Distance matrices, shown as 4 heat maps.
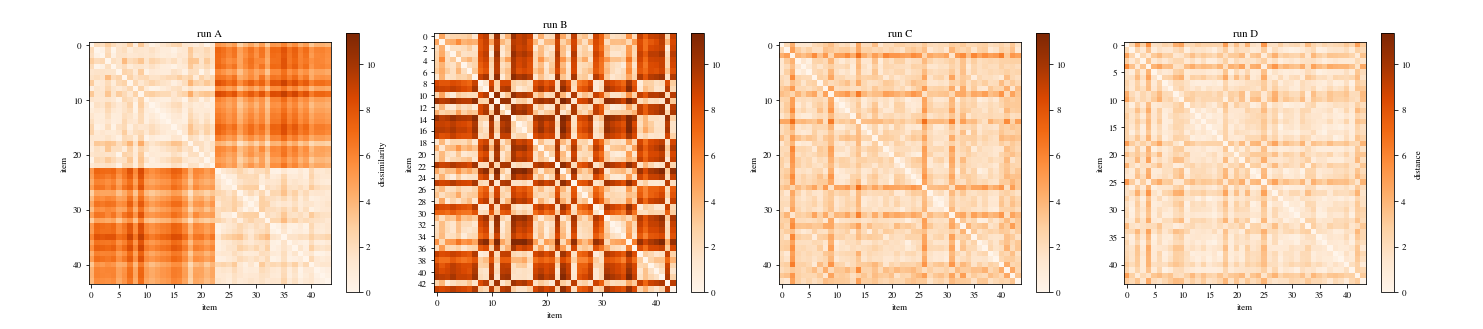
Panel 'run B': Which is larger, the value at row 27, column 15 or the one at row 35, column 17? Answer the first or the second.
the second
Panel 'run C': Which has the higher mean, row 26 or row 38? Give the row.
26
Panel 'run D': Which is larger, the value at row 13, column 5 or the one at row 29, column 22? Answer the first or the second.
the second
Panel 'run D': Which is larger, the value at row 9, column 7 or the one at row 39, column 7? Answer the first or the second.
the first
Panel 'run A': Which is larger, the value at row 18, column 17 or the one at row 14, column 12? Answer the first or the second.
the first
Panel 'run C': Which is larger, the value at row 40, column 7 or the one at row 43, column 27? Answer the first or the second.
the first
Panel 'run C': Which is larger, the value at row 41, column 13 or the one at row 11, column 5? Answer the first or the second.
the first
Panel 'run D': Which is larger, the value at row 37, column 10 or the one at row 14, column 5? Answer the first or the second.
the first
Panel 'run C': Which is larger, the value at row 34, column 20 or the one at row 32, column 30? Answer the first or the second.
the first
